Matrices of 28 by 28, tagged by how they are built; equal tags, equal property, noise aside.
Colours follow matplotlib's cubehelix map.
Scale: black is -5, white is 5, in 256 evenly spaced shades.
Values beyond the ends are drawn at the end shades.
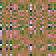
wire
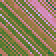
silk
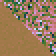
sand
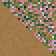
sand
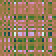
wire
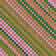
silk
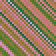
silk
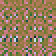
wire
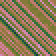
silk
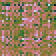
wire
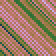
silk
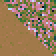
sand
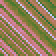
silk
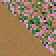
sand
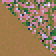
sand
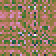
wire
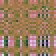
wire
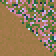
sand
